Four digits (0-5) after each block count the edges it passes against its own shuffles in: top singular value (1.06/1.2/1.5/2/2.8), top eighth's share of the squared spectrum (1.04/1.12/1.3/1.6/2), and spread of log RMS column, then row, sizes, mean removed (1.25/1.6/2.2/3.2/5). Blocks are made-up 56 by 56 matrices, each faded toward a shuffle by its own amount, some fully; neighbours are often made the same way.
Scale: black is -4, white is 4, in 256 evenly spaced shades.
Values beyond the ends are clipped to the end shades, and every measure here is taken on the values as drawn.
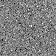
0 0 0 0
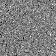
0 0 0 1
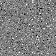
0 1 1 0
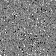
0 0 0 0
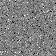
0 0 0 0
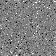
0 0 0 0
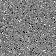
0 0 0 0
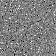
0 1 0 0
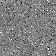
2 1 0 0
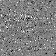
3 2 0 1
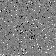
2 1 0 0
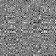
4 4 2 2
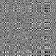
5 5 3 3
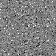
3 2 0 0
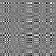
5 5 4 4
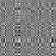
5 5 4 4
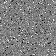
1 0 0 0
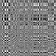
5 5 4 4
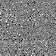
3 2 1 1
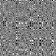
4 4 3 2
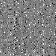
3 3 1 0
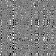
4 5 3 2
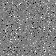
2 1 0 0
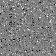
2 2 0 0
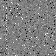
2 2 0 0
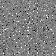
3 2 1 0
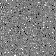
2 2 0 0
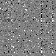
3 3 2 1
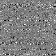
1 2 0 3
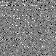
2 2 0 2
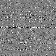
2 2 0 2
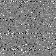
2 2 0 2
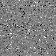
1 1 0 2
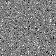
0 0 1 0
